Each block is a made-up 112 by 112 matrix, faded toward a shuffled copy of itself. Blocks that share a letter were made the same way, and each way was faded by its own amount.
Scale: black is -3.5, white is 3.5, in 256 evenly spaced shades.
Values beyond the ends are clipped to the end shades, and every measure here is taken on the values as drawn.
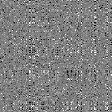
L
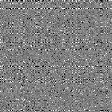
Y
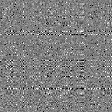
Y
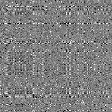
Y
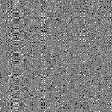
L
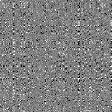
L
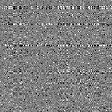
Y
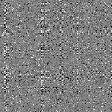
L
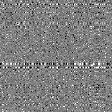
Y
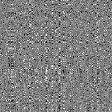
L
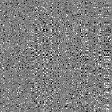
L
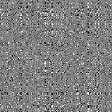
L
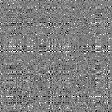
Y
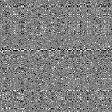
Y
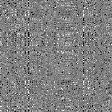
L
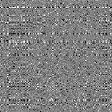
Y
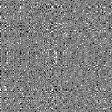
L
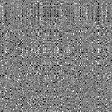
L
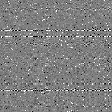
Y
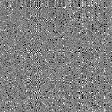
L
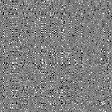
L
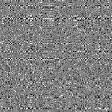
Y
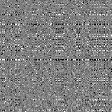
Y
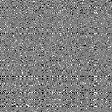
Y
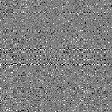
Y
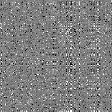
L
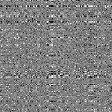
Y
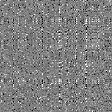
L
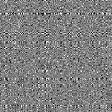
Y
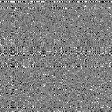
Y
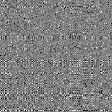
Y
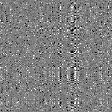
L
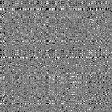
Y
